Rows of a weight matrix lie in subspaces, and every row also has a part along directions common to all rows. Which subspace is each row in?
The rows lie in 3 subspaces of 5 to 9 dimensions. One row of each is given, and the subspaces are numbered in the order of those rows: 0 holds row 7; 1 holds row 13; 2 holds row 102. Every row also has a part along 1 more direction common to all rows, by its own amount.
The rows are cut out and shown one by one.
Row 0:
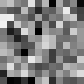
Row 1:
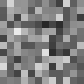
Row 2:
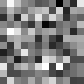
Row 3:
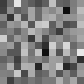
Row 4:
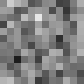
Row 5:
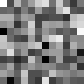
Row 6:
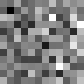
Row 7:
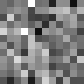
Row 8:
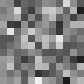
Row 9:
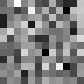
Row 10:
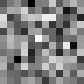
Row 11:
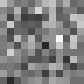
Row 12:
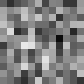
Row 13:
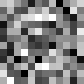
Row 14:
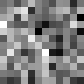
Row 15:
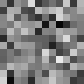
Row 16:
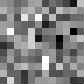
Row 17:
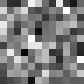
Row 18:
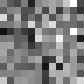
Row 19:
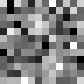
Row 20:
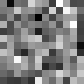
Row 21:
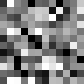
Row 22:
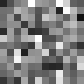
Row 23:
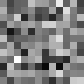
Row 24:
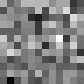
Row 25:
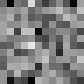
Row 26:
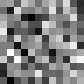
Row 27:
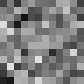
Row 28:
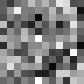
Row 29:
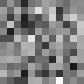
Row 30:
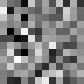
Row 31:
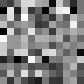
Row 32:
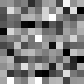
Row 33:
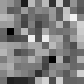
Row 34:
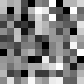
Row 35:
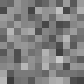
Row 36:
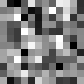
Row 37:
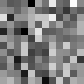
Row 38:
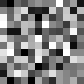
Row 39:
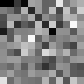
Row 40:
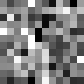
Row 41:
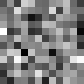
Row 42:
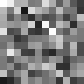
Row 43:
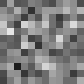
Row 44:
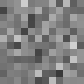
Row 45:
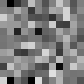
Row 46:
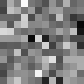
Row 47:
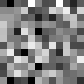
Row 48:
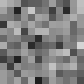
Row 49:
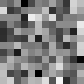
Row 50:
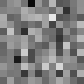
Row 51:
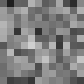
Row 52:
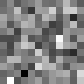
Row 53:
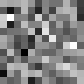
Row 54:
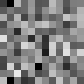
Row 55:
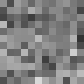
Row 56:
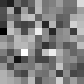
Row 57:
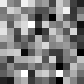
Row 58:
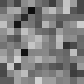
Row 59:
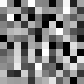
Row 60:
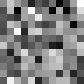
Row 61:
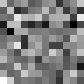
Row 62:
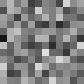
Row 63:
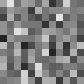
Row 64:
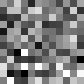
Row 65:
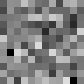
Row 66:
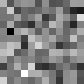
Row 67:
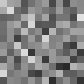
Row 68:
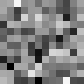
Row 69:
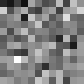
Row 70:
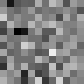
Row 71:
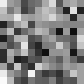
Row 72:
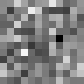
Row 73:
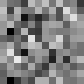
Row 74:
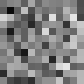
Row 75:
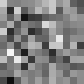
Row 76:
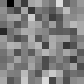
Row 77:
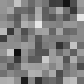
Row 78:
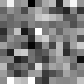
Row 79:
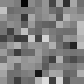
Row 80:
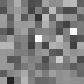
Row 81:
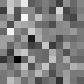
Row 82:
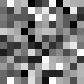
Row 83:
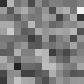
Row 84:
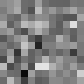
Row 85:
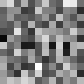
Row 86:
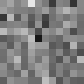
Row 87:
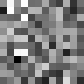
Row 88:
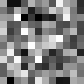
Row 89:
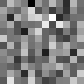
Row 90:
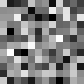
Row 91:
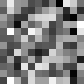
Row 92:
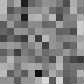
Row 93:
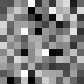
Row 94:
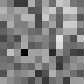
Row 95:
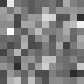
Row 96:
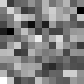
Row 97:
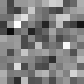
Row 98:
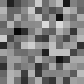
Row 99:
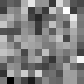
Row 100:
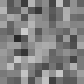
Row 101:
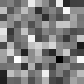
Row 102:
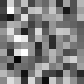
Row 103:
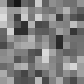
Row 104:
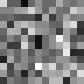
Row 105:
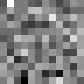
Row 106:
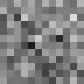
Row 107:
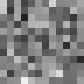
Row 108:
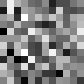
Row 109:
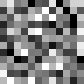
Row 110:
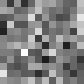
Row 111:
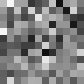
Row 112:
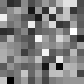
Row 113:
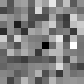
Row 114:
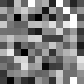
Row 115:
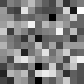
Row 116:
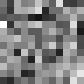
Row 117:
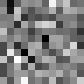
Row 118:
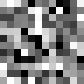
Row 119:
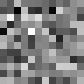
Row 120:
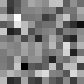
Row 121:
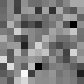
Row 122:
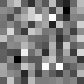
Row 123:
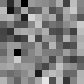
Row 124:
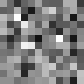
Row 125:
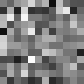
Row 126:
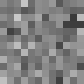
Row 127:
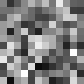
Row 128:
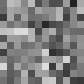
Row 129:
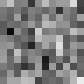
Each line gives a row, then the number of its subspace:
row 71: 1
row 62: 0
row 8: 1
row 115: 1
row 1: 0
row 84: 1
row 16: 0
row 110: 2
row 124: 1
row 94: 1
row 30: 2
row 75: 2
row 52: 1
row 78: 0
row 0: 2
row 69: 2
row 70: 0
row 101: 0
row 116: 1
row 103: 0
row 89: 0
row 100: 2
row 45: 0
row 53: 2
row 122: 0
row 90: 1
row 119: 2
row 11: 2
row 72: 1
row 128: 0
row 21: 1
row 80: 0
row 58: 1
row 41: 2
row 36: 1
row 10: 0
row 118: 1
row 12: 0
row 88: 1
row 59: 0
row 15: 0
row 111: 2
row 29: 2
